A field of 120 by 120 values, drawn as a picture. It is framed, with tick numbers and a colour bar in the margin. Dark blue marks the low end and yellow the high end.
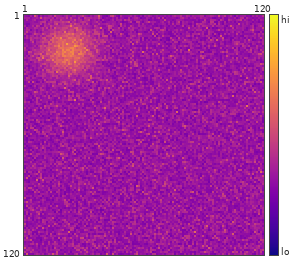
Bumps: one, in the top left. Histogram: skewed, a long tail of high values. Ninth with the highest average: top left. Stripes: none. Mirror symmetry: none.
